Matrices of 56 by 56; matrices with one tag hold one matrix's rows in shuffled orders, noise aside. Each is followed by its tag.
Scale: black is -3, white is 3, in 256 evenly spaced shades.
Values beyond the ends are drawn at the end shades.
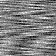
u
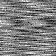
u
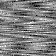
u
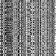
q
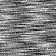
u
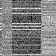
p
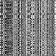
q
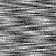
u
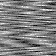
u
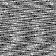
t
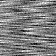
u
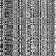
q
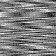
u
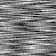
u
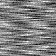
u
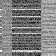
p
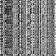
q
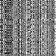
q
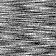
u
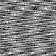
t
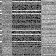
p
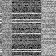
p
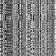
q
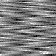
u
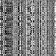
q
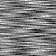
u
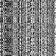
q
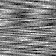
u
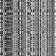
q
